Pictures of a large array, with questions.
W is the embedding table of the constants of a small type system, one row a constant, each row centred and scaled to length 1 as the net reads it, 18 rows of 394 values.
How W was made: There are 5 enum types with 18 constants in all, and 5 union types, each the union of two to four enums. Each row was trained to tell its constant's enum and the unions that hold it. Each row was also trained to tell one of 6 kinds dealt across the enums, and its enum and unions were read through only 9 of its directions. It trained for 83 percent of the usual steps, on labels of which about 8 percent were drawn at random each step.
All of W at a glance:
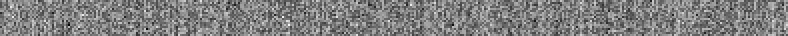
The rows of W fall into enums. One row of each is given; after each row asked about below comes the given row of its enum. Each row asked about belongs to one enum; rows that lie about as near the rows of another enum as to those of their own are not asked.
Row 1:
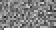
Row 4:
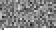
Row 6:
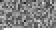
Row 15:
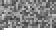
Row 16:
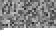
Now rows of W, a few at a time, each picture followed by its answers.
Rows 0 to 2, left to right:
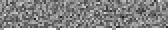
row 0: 15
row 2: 1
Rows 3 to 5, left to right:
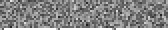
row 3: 6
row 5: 16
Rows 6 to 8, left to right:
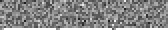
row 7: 15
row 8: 6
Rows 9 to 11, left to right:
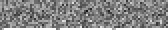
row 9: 15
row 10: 16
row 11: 1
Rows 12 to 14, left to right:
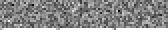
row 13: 4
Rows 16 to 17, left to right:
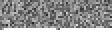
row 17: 4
